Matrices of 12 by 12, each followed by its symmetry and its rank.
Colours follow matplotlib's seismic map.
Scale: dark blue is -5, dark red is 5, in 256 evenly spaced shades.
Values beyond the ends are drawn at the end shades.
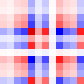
symmetric, rank one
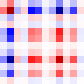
symmetric, rank one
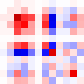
symmetric, rank two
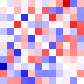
antisymmetric, full rank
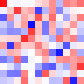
neither, full rank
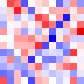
neither, full rank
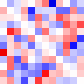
antisymmetric, full rank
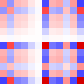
symmetric, rank one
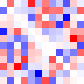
antisymmetric, full rank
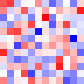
neither, full rank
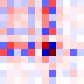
symmetric, rank two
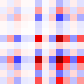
symmetric, rank one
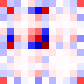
symmetric, rank two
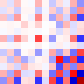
symmetric, rank two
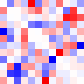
antisymmetric, full rank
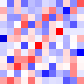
neither, full rank
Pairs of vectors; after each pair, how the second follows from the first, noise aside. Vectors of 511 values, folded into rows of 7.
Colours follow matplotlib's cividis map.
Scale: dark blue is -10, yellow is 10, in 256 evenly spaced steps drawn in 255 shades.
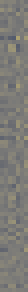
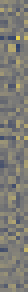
scaled up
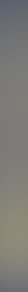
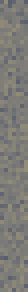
shuffled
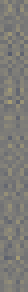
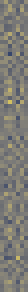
scaled up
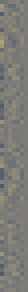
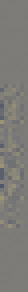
partly zeroed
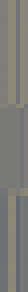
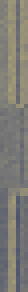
scaled up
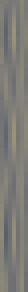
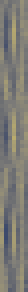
scaled up
